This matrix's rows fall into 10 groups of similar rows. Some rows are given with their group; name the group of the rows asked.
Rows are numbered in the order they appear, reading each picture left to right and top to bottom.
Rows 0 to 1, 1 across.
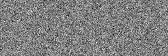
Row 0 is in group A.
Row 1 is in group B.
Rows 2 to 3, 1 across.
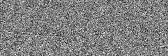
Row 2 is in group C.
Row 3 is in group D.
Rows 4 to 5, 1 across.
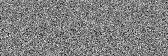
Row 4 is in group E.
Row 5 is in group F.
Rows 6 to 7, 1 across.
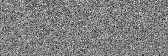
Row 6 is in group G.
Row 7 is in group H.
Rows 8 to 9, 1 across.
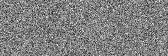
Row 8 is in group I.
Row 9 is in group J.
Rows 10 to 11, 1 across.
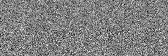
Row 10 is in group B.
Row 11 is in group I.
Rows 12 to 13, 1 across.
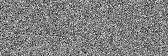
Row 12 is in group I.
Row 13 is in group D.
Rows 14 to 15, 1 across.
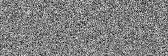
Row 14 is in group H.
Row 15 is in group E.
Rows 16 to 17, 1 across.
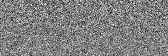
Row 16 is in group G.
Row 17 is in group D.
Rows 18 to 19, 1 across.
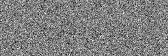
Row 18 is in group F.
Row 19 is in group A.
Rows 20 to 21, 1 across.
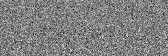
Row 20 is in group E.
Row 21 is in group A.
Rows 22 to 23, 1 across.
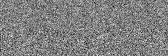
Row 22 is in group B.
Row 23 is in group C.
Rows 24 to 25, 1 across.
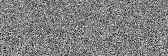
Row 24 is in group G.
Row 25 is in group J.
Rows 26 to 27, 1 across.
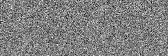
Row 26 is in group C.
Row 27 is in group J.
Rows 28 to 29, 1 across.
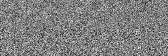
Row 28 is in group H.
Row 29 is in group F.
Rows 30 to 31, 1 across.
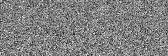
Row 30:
C
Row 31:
D
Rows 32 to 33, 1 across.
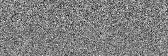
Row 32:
A
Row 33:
J
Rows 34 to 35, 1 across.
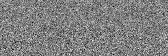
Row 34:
E
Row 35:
A
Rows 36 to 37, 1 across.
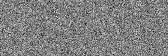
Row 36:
B
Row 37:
F
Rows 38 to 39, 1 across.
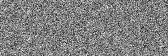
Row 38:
H
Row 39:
D
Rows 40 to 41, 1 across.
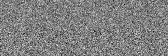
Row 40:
B
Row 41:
F
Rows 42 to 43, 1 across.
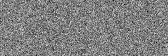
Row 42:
B
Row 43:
G
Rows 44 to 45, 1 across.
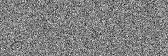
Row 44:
B
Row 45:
A
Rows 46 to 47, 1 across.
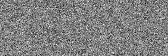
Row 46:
D
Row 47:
G
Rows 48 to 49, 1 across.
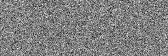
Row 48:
G
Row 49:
A
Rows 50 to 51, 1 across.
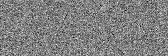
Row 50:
J
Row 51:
E
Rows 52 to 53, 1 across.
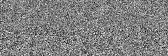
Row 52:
C
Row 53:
D
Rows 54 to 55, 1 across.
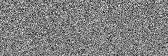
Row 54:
I
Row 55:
G
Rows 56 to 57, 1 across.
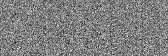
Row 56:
A
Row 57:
A
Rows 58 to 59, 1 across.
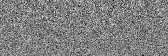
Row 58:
B
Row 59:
H
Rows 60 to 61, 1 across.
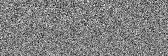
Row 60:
D
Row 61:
F
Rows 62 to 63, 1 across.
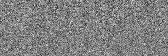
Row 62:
B
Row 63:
I
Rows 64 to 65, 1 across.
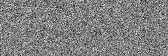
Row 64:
D
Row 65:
F
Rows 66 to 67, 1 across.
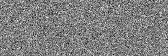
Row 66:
I
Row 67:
A
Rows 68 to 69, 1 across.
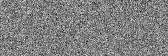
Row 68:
H
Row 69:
E
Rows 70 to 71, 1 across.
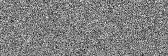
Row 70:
I
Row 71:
H
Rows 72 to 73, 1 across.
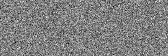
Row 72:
I
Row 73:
A
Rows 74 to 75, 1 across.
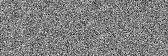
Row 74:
H
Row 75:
C
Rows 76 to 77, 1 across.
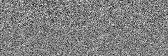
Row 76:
G
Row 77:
C
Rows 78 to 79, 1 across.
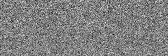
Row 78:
I
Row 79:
E
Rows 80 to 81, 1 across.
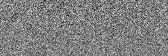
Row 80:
A
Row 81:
B
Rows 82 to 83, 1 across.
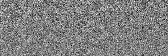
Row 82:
H
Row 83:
H
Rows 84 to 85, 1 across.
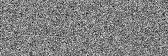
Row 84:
E
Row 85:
D
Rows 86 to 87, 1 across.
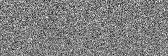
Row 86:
I
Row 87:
A
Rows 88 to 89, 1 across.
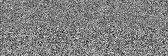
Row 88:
C
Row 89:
E
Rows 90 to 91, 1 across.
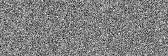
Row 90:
J
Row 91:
I
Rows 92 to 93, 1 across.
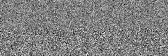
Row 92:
B
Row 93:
D
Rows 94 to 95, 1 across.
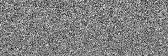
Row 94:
D
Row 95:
I
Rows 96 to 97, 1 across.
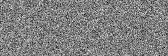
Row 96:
C
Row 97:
H
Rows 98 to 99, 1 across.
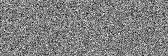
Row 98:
E
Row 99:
I
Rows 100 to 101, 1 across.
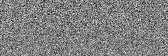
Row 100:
F
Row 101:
E
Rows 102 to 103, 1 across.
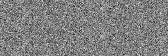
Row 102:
J
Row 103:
J
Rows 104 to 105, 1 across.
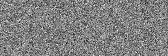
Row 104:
D
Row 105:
J
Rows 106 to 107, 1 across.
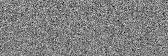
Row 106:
E
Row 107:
B
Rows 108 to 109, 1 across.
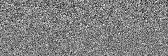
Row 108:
D
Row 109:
I
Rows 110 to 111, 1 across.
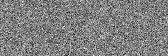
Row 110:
G
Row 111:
J
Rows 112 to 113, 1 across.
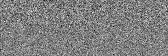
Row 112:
A
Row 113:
C
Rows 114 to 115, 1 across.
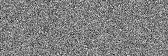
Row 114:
I
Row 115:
C
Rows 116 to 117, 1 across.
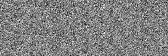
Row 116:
D
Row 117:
D
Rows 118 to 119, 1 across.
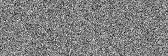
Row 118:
A
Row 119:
B
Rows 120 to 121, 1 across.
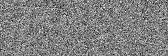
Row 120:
D
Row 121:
C
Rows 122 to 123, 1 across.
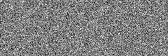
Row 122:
C
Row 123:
I
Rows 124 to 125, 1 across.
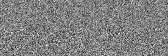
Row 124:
B
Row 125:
I
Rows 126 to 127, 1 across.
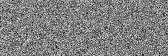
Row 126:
E
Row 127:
H
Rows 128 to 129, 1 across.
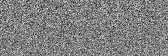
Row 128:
F
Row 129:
A
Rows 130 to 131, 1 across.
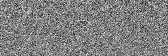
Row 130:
H
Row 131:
D
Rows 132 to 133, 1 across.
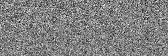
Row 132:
D
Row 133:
B
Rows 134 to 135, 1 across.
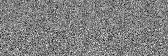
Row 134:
B
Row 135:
I
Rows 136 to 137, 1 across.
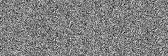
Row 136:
B
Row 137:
B
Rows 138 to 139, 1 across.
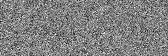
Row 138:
C
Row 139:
D
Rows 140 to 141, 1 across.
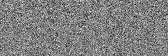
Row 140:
G
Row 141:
B
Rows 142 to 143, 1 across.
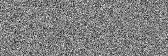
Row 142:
D
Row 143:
A
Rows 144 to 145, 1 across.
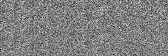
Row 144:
C
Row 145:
C
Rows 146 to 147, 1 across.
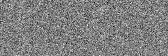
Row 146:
C
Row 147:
J
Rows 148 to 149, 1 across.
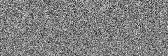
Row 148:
J
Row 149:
F
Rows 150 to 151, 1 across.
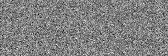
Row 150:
E
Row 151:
E
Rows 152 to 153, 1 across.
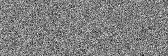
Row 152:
I
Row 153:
H
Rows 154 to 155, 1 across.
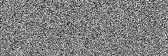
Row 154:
F
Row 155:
A
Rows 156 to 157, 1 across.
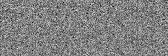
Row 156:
E
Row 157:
E
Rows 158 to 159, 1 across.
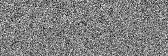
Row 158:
D
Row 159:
A
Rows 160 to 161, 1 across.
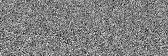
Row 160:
B
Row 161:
D
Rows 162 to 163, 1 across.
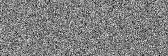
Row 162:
B
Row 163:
H
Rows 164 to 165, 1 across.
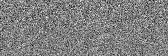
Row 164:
I
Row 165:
C
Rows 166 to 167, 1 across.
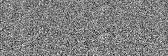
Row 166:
C
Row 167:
C
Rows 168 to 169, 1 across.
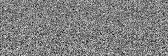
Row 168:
E
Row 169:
E
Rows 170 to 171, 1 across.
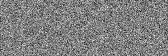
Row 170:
H
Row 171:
C
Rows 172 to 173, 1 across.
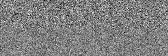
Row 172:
A
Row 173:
B
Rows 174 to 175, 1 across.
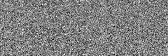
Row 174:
G
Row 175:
G
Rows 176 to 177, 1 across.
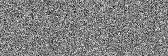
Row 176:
J
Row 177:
I
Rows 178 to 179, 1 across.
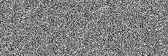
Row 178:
C
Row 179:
I
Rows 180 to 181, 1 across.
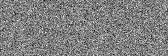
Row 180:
A
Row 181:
C
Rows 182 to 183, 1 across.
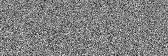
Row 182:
F
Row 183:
G
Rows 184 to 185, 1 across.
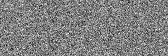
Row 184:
G
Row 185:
I
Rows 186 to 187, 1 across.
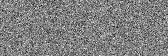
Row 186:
G
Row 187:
J
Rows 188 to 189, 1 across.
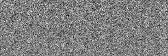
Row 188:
A
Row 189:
A
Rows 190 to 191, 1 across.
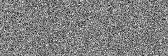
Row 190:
G
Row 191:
I
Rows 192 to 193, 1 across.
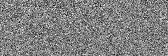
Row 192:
D
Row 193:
G
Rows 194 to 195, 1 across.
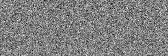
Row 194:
A
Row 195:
E
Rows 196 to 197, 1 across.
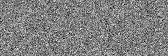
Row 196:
B
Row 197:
I
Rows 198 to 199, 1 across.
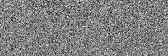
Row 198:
G
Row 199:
I
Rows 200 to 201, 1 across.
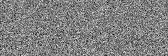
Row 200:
C
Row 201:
E
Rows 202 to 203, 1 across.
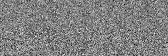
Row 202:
B
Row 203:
G
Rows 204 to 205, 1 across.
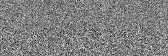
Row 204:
J
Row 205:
A
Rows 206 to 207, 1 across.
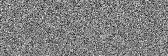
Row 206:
F
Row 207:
J
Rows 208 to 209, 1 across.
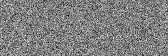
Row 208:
A
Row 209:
H
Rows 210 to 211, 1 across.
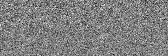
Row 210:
D
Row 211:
C
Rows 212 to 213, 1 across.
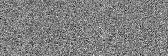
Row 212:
J
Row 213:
J
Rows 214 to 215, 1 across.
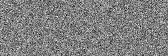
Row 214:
J
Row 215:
H
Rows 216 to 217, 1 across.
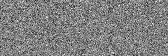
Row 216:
I
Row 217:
G
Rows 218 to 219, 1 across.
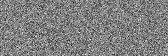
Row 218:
F
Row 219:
G
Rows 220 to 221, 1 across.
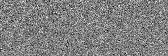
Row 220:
I
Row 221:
C
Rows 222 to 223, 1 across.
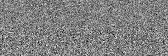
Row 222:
G
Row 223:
E
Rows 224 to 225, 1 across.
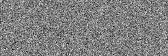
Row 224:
C
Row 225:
A
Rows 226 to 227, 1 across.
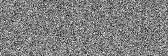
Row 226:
A
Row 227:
D
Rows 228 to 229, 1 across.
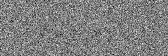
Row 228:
I
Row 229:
F
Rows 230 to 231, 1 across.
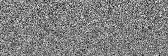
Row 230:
I
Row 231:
H
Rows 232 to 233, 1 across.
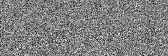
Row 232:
F
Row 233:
I
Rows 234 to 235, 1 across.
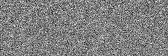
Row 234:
I
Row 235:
C
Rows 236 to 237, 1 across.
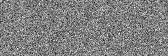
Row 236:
C
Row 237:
I
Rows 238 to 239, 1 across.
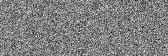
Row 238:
H
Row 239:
G
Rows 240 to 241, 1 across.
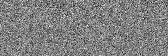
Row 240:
D
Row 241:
J
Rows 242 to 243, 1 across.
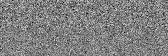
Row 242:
E
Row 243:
B
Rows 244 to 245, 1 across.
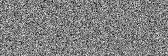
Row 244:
F
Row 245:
E
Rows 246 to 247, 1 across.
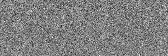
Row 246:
A
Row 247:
J
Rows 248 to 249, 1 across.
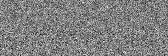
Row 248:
H
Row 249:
E
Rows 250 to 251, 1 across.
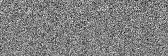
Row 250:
H
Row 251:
B
